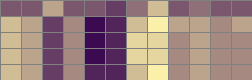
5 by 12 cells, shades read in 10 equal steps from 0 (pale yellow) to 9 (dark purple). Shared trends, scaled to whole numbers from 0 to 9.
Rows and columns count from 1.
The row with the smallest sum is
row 2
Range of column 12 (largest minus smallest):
3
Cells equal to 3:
11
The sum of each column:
14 18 31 22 41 39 11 4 21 17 22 21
